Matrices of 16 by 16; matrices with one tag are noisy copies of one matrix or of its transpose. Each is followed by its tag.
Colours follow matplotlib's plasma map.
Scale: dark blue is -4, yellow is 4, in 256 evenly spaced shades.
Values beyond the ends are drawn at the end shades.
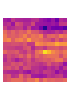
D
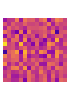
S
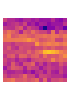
D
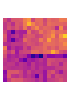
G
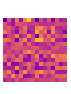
S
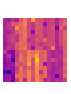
D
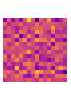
S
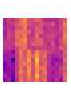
D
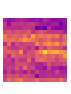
D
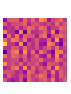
S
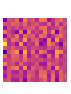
S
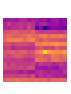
D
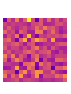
S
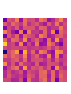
S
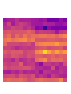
D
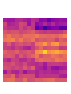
D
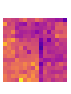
G
